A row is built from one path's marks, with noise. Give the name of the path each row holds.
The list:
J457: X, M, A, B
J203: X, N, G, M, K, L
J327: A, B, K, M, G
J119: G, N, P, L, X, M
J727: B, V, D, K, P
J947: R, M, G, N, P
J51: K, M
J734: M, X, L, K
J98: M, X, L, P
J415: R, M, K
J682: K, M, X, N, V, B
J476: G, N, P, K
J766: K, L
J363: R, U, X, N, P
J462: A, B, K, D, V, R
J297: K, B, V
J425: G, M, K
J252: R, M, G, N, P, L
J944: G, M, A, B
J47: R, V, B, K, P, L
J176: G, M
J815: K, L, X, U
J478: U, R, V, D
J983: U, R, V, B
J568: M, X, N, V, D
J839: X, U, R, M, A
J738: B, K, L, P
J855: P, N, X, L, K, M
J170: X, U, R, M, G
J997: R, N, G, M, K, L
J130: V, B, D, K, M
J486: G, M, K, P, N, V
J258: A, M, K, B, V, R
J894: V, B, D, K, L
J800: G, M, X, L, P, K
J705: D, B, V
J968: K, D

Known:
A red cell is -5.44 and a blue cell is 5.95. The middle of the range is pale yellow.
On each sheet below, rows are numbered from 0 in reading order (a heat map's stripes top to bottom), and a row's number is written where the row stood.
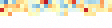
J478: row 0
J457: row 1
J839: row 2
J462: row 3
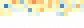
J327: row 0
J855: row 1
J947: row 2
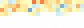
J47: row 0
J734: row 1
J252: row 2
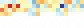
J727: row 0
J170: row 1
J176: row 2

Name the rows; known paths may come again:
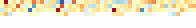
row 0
J766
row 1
J800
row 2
J983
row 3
J997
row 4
J462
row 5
J203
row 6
J363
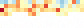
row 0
J705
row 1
J894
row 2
J258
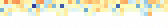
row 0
J734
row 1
J176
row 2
J327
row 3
J855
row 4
J425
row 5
J170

